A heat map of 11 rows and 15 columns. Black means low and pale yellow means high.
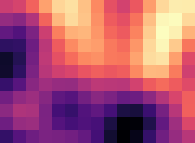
Neither half mirrors the other. The top right is the ninth with the highest average. The top middle is the calmest part. The bottom middle is the ninth with the lowest average. The field climbs toward the top right. The field is mottled with small blotches. Overall the values sit about 50% of the way up the scale.
